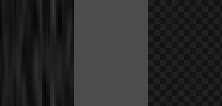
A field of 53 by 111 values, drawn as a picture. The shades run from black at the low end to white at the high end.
The table splits into one row of 3 panels. Panel 1,1: very low, streaked downward, faint in contrast. Panel 1,2: low, flat. Panel 1,3: very low, checkered, faint in contrast.
